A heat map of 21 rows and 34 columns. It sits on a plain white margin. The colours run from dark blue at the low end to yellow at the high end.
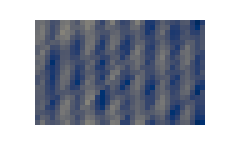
Ninth with the highest average: top left. Stripes: upright, repeating 7 times. Average level on the scale: 30%.
